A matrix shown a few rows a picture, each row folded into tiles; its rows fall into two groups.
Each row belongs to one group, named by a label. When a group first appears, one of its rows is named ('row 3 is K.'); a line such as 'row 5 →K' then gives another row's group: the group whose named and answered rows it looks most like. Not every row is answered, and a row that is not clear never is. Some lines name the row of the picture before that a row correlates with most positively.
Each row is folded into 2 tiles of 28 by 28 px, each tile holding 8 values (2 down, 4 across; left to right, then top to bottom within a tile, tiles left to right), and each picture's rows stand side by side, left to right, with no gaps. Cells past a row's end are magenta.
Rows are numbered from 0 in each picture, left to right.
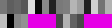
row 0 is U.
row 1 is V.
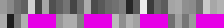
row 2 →U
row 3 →V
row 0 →U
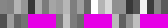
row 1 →V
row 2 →U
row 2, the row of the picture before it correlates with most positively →2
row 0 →V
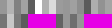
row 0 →V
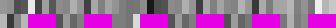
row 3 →V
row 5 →V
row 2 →U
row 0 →U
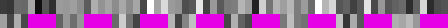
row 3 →U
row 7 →U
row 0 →U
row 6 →U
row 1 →V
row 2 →V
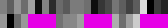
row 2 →U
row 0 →U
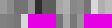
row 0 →U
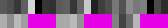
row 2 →U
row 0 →U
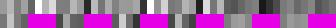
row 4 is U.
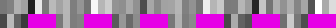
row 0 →V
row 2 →V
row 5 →V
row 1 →V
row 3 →V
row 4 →V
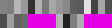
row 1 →U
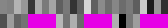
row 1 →U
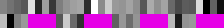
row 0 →U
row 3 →U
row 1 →V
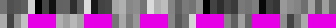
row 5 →U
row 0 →U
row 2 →V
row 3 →U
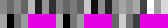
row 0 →U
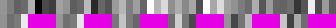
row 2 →V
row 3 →V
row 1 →U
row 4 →U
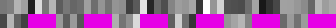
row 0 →V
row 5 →V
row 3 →V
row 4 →U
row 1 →U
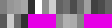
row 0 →V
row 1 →U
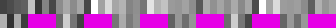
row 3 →V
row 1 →V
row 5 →V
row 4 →V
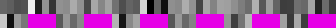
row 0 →U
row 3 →V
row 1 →V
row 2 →U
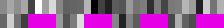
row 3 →V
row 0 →V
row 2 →U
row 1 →U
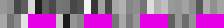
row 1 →U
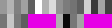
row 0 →V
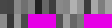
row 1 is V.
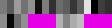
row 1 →U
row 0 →U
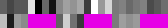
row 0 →U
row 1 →V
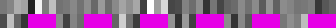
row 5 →U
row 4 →U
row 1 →U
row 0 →V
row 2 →V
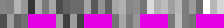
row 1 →U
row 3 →V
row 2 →V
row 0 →V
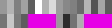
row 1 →U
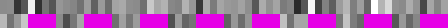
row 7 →V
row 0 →U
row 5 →U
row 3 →V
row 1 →U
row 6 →V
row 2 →V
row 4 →V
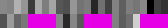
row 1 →U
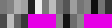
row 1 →U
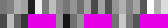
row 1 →U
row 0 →V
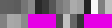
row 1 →V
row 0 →U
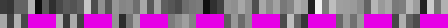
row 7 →V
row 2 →U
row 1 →U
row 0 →U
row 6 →V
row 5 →V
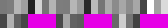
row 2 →V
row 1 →V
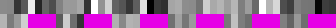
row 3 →V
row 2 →U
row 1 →V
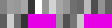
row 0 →V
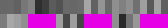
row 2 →U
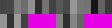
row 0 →U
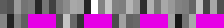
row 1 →V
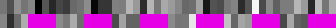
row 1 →U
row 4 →U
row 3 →U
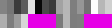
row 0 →U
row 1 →V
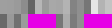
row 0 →V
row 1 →V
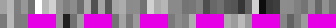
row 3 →U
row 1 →U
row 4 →U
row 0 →V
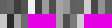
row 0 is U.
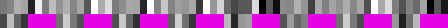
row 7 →U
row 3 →V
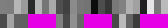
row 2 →V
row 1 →U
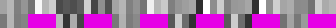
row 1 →U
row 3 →V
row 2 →V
